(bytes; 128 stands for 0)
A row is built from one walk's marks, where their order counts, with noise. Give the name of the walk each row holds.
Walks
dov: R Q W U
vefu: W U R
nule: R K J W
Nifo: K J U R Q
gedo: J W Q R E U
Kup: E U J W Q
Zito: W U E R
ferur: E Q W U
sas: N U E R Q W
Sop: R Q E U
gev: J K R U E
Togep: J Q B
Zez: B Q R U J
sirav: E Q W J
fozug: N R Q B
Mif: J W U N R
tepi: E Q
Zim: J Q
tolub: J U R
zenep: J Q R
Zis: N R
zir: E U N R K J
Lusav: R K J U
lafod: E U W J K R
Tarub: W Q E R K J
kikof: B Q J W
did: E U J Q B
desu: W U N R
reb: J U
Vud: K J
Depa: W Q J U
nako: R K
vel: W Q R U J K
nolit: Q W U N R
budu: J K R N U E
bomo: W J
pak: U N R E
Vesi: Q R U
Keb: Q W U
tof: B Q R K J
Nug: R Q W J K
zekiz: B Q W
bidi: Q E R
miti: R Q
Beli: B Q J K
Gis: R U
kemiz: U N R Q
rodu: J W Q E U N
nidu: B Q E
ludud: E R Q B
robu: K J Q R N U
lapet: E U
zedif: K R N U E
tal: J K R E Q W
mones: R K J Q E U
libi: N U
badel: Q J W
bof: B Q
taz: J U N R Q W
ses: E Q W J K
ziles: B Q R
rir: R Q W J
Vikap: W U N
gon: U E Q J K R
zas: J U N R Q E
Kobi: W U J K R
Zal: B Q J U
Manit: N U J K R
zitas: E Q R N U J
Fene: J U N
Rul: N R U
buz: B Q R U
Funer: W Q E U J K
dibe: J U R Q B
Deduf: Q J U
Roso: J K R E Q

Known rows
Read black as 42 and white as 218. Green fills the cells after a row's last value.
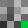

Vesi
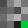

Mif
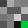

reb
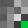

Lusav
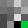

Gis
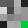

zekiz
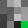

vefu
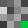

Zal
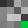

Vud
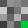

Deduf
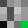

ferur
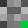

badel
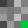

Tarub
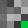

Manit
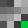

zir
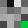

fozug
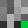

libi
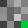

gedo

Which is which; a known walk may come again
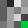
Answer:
nako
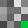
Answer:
miti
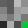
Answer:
sas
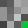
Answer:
gon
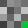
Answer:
Deduf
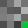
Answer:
taz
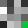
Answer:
bof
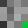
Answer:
Funer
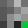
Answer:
desu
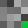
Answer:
robu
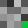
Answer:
tof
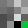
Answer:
Gis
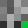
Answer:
libi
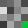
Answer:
Zal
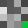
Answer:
Togep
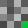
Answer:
Zez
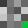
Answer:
Zim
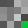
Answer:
mones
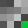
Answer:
zir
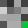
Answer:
Beli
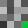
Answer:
buz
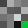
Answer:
reb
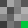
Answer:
Depa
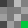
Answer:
Tarub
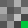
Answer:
dibe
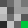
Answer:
did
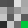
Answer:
bidi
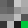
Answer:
pak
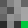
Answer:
Vikap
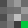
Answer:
Kobi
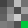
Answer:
nule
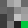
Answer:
vefu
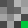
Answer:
zas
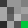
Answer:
Kup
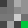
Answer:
lafod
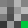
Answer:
Vesi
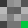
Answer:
badel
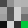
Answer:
lapet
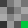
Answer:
rodu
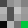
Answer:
ferur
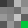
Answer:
tal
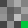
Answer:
gedo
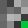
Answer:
Manit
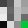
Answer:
tepi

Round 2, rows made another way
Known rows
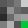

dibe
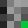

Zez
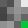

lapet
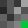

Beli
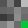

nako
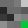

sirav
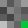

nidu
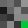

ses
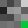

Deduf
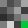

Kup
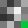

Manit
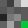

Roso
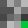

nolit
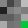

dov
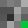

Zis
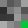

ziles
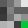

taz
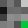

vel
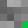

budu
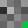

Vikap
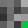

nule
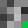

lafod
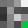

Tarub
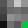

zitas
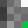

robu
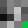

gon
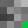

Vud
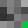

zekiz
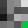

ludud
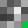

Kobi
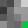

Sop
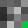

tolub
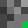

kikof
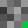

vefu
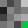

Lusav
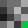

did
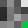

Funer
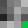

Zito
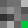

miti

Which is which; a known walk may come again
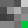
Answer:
Vesi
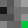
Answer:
rir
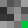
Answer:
ziles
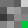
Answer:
Gis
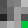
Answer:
Zito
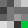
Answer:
zas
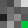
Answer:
Roso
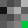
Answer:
Zal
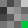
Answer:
reb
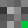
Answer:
Fene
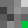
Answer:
libi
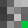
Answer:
tof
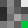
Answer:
Funer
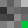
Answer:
bomo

